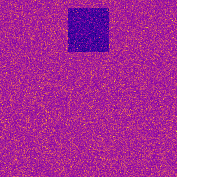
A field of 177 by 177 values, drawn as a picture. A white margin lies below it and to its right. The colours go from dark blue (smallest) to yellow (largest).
On average the colour sits 40% of the way up the scale. The ninth with the lowest average is the top middle. An odd patch, lower than its surroundings, sits in the top middle.
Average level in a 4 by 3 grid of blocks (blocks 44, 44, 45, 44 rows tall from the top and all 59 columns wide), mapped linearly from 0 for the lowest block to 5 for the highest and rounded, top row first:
505 | 545 | 555 | 555
